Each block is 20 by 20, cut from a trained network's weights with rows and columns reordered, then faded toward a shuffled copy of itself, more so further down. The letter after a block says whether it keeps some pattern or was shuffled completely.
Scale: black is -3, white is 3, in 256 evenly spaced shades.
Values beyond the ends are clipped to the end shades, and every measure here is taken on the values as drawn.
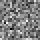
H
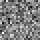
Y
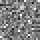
Y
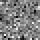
Y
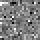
H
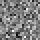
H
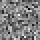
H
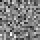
H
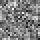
Y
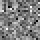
H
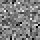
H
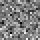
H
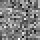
Y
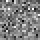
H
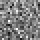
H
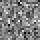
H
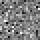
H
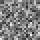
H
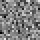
Y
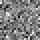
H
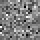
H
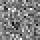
Y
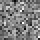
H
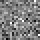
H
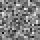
Y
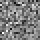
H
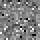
Y
